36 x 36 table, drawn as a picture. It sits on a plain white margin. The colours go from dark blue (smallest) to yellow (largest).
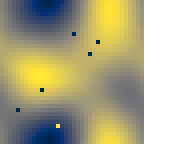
Lone odd cells: 6, 1 higher and 5 lower than their neighbours. Average level on the scale: 60%. Calmest part: middle right.
